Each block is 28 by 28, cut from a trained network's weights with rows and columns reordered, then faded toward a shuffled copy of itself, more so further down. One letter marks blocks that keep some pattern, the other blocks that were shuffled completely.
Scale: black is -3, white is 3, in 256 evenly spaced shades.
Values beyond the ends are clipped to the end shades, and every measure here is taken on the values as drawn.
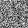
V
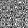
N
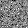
V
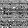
N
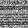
N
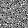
V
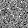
V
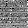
N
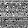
N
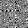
N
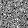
V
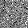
V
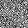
V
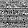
N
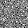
V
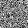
V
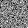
V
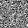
V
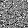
V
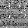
N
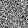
V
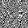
N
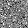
V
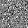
N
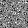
V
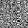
N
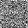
N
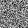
V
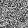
V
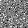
V
